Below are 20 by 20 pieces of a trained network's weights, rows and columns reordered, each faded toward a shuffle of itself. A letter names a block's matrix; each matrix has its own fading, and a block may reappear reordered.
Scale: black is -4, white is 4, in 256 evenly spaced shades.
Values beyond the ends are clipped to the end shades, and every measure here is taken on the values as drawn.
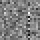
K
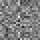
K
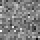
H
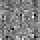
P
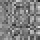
K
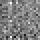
P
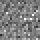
H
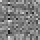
K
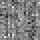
P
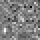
H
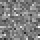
H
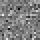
H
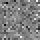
H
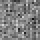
P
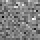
H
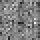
P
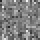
P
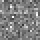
H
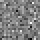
H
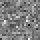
H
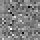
H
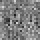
P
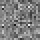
K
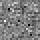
H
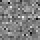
H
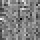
P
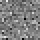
H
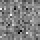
P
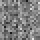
P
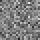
K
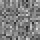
K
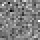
H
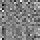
K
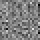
K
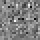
P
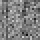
P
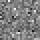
H
